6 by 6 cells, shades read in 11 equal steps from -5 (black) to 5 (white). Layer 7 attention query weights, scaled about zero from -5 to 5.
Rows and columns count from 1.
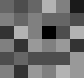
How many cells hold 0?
8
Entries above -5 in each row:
6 6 5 6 6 6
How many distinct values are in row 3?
5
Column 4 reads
2 -1 -5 0 -2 0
